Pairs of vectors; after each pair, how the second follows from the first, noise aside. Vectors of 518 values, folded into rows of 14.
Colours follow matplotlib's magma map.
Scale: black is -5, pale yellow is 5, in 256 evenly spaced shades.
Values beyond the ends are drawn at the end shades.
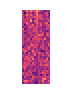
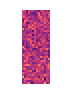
shuffled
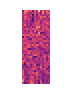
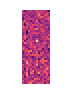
shuffled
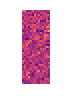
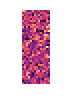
scaled up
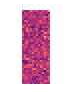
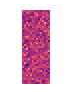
shuffled
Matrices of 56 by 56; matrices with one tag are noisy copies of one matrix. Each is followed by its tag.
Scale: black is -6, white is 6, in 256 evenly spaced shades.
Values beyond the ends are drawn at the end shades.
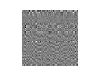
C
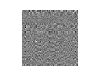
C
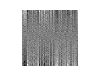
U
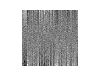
U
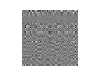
C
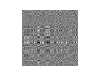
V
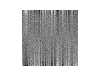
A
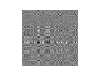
V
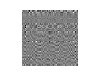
C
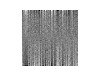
A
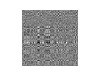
V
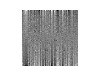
A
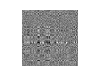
V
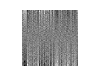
U
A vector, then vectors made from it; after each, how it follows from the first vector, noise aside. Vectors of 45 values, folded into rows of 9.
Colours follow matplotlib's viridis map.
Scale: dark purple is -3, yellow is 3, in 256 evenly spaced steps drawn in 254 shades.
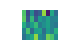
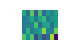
wrapped around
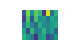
negated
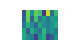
negated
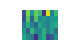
negated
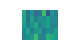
shrunk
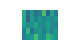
shrunk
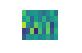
wrapped around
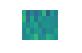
shrunk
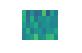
shrunk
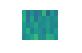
shrunk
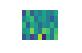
wrapped around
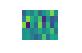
wrapped around
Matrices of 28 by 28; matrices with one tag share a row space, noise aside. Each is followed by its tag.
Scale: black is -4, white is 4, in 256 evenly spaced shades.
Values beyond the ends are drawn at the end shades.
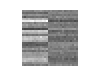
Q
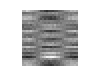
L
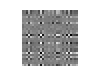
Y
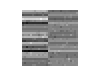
Q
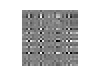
Y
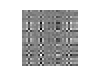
Y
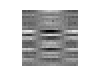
L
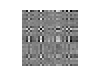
Y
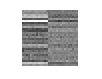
Q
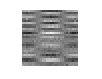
L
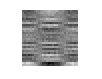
L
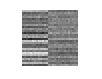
Q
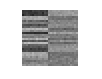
Q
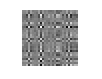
Y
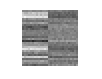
Q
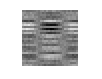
L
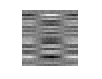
L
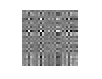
Y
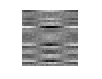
L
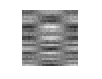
L
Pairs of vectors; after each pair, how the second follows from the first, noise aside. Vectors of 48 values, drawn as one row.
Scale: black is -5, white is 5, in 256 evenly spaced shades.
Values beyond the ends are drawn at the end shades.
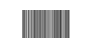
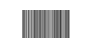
copied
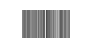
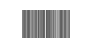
copied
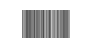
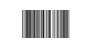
scaled up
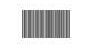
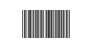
scaled up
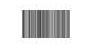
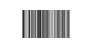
scaled up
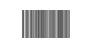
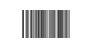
scaled up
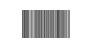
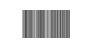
wrapped around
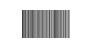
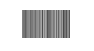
wrapped around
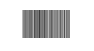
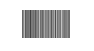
wrapped around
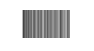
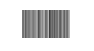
wrapped around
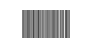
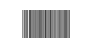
wrapped around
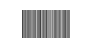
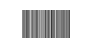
reversed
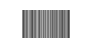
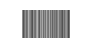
copied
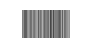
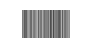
copied
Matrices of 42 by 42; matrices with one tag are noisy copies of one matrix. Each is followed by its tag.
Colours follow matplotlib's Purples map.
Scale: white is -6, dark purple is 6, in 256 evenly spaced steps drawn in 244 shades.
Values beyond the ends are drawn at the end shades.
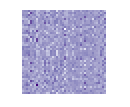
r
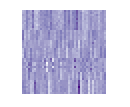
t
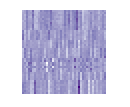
t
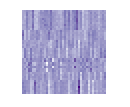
t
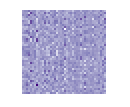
r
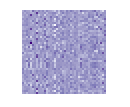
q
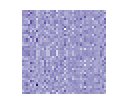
r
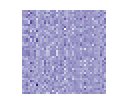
r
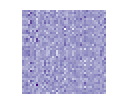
r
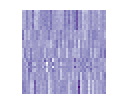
t
